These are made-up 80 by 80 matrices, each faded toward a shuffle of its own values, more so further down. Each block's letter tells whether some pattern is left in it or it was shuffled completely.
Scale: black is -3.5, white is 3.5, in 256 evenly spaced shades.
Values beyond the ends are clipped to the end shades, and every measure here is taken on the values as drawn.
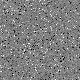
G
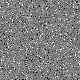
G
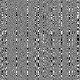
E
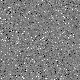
G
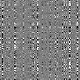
E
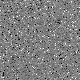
G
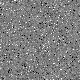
G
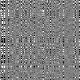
E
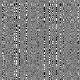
E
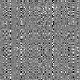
E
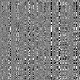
E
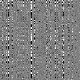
E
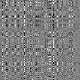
E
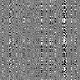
E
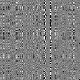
E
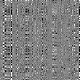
E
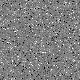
G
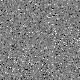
G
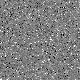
G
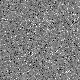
G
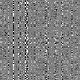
E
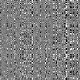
E
